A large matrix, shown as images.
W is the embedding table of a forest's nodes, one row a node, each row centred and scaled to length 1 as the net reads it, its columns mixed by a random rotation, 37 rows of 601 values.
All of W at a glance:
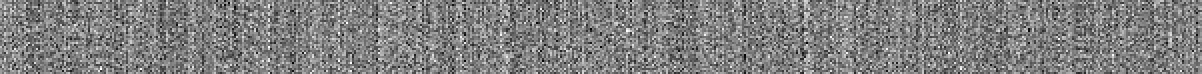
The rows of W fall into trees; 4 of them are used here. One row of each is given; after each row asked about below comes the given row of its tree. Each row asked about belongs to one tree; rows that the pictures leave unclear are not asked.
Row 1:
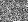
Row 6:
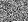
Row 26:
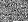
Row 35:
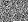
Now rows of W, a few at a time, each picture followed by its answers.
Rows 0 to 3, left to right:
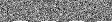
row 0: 6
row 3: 6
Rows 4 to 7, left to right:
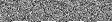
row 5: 35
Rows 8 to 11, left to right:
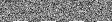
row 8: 1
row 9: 6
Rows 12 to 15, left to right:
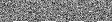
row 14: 26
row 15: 26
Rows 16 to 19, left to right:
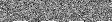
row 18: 35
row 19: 1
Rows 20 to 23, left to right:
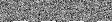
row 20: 6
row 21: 26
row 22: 1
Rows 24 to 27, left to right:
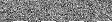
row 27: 35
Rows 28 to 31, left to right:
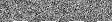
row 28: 35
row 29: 6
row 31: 35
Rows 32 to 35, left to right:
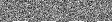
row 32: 1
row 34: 6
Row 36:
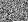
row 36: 6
